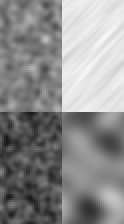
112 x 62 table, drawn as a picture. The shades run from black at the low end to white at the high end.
It is made of 2 by 2 panels. Panel 1,1: middling, blotchy. Panel 1,2: very high, slanting up to the right, faint in contrast. Panel 2,1: low, blotchy. Panel 2,2: middling, smooth, strong in contrast.
